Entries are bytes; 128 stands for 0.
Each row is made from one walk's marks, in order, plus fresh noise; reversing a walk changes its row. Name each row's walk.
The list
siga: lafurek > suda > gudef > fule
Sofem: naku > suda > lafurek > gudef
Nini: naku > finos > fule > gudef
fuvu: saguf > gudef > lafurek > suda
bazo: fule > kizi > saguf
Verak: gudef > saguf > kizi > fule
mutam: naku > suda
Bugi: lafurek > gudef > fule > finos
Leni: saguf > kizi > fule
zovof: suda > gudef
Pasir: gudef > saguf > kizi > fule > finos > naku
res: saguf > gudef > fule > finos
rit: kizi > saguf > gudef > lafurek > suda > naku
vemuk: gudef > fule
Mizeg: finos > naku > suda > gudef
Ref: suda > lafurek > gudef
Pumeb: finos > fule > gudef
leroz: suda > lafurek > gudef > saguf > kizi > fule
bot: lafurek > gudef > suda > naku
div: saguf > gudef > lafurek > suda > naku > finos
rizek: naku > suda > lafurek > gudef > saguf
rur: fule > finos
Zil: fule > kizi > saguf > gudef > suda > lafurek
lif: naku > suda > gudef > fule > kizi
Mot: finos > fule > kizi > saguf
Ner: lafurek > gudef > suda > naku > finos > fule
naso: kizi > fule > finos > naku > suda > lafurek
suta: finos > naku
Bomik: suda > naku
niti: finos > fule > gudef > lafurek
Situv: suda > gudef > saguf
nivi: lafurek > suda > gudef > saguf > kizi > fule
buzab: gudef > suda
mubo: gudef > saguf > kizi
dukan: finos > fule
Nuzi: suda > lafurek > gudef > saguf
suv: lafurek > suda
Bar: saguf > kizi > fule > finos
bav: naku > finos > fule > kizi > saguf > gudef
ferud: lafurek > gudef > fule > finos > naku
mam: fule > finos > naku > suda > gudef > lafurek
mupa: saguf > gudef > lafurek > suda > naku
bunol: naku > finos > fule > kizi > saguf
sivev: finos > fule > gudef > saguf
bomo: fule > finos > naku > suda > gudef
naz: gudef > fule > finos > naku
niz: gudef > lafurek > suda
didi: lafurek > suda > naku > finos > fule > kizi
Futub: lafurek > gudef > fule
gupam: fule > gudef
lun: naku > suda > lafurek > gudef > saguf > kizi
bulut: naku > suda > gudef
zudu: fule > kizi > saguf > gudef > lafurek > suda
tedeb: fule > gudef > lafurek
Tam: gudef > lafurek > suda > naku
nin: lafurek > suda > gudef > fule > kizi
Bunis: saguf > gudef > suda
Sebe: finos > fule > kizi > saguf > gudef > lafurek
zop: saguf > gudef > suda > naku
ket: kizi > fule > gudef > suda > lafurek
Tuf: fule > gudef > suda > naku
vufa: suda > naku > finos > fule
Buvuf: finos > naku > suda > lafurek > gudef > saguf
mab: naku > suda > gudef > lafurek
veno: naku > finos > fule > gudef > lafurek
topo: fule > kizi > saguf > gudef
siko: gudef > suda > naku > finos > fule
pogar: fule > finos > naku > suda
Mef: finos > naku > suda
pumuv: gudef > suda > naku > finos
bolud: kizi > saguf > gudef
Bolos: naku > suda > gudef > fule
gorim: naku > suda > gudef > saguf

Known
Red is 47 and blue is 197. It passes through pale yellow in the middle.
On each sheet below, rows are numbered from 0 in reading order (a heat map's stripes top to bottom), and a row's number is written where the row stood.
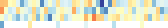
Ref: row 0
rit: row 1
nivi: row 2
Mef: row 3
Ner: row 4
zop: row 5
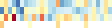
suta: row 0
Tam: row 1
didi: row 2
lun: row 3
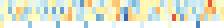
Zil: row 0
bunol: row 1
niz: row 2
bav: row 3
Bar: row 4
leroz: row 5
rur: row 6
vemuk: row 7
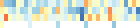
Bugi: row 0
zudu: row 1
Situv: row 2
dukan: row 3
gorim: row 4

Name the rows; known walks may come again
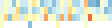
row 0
mupa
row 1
fuvu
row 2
Pasir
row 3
Bugi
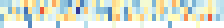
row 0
bazo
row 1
gupam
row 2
suv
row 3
Situv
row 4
div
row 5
mab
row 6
Bunis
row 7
Tam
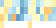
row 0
Bomik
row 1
Zil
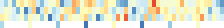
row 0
rizek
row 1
naso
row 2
Futub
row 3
bulut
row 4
ferud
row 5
vemuk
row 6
siko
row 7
pumuv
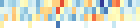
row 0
Tuf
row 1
tedeb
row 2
zovof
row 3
Mef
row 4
Mizeg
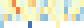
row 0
Verak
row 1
Nini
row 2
mam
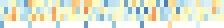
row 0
niz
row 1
dukan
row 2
siga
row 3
Ref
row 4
gorim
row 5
buzab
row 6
Sebe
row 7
nivi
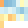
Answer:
didi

